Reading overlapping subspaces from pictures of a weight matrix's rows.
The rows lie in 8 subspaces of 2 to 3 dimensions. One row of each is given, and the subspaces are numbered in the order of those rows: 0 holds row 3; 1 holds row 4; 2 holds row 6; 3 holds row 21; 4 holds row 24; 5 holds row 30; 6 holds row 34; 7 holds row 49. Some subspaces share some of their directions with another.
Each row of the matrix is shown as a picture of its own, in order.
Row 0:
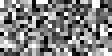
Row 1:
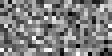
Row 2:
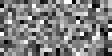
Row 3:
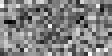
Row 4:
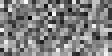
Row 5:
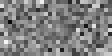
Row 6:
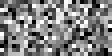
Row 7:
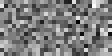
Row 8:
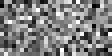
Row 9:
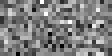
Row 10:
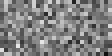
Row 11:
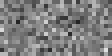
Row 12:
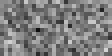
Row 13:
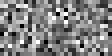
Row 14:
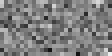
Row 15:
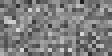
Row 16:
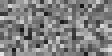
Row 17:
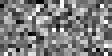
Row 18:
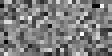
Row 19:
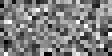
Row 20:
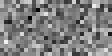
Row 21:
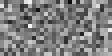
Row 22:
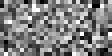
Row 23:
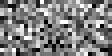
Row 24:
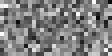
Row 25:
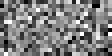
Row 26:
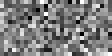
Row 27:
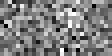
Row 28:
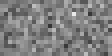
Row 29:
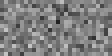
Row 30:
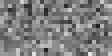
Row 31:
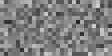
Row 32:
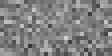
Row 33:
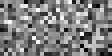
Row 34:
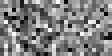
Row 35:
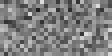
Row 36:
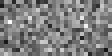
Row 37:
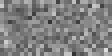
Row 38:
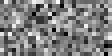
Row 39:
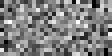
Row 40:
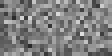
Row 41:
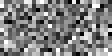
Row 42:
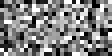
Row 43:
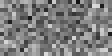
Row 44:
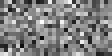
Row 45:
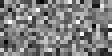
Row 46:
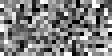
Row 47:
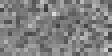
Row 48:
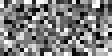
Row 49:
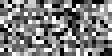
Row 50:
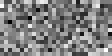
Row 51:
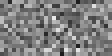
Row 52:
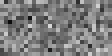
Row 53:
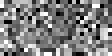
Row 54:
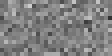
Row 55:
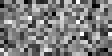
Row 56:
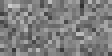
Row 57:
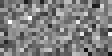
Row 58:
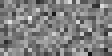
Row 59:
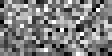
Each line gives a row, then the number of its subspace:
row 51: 7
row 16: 5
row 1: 7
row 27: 7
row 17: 1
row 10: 1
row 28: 2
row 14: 7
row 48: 2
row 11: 1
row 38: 1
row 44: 1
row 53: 6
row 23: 5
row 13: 3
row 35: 3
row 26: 5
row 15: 0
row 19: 2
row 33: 3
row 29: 2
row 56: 5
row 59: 5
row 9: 5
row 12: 6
